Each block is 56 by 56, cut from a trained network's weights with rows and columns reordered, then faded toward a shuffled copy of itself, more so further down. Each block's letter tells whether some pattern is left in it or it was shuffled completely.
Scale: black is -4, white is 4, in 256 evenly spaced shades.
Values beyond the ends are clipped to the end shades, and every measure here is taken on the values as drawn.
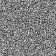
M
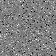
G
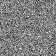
G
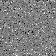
M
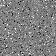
G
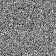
G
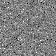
G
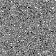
M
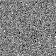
G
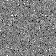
G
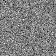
G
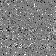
M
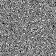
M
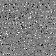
M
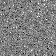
G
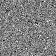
G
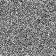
M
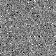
M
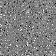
M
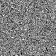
M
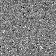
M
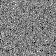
G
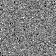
M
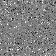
M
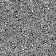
G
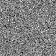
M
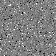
G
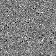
M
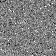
G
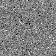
M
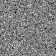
G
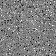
M
